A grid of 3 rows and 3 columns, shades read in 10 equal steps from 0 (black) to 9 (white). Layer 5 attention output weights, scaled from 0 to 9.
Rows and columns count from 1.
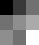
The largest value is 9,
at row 3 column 3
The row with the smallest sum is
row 1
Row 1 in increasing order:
0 2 4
